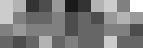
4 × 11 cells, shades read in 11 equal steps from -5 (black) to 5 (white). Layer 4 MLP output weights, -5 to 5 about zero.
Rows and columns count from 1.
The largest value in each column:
3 2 0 2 1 0 -1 2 3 2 5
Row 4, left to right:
-1 -2 -1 2 -1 0 -1 -1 3 -1 -1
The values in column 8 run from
-2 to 2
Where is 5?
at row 1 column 11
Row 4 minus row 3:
-1 -3 -1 2 -1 2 0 0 3 -1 1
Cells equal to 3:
4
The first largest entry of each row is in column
11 1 2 9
